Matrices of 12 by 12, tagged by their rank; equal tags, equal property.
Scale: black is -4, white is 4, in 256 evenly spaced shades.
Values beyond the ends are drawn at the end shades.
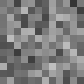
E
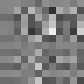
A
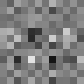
A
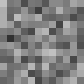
E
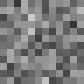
E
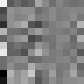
A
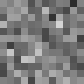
E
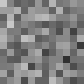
E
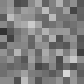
E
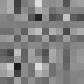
A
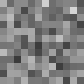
E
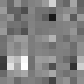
A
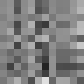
A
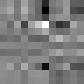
A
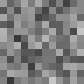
E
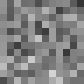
E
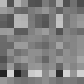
A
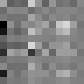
A
